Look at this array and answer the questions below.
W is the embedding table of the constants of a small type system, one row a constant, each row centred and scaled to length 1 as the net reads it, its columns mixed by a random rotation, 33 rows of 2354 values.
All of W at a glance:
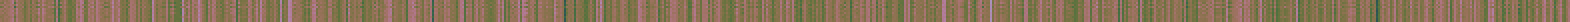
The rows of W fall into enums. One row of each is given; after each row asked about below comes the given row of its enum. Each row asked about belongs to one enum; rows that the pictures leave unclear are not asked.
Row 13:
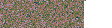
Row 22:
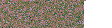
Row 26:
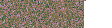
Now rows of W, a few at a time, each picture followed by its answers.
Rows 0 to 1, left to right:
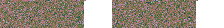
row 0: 22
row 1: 13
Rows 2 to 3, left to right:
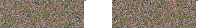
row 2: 13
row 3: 26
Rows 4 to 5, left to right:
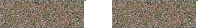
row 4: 13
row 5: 13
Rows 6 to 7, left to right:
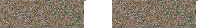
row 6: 22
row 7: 22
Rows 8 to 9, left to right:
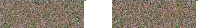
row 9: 26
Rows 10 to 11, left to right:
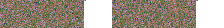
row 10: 13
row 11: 26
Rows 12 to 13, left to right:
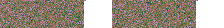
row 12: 22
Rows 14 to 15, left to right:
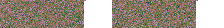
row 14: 22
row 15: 13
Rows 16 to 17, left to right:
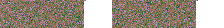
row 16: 22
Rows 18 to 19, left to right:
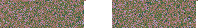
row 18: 22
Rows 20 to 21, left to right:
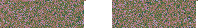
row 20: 22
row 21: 13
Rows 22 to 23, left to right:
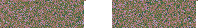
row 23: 13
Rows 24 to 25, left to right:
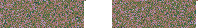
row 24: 13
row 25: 22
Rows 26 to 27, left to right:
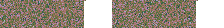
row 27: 13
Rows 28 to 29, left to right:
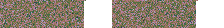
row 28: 13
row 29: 22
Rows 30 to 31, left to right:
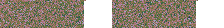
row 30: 22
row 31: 13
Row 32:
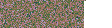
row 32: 13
